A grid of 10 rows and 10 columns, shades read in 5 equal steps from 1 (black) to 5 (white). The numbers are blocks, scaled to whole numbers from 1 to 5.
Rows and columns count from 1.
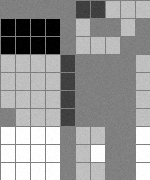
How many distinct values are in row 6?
3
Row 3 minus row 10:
-4 -4 -4 -4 0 0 0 1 0 -2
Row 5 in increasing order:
2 3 3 3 3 4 4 4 4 4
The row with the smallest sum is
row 2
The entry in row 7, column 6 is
3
